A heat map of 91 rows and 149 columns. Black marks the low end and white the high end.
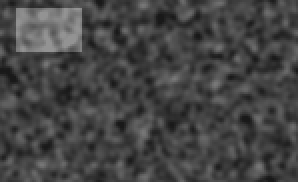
Values change most from cell to cell in the top left. Neither half mirrors the other. In the top left lies a patch that is higher than the rest. The field is mottled with small blotches. The top left is the ninth with the highest average. The values are skewed, with a long tail toward high values.
